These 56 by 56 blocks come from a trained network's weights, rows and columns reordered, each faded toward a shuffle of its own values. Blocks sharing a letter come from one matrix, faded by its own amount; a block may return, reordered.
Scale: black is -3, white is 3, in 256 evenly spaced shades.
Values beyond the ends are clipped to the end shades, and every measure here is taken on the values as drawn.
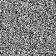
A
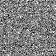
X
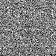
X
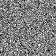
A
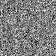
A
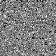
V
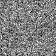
X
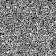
X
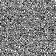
X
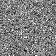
A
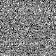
X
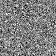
A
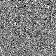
A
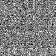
X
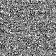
X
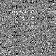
V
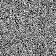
A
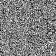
A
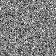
A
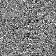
X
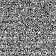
X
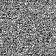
X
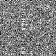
V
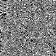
V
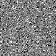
V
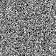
A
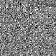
V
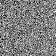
A
